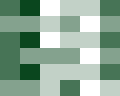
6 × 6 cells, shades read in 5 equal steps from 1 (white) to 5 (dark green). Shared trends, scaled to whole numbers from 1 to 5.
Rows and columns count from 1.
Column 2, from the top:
5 3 5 3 5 3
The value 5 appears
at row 1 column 2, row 3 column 2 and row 5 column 2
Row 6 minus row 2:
0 0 0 1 0 -1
